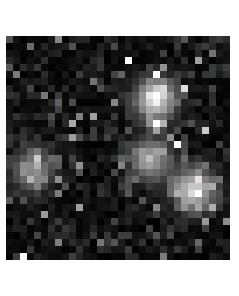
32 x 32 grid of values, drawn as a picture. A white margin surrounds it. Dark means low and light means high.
Odd rows or columns: none. Average level on the scale: 20%. Bumps: four. Histogram: skewed, a long tail of high values.
